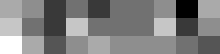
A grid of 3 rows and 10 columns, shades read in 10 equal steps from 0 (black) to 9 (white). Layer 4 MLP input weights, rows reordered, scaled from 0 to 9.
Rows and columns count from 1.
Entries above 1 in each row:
9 10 10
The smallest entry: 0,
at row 1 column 9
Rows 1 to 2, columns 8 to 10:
5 0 6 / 7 2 5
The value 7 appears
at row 2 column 1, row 2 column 4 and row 2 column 8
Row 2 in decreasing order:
7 7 7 5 4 4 4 4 2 2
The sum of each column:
22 15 7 16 12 13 13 17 6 14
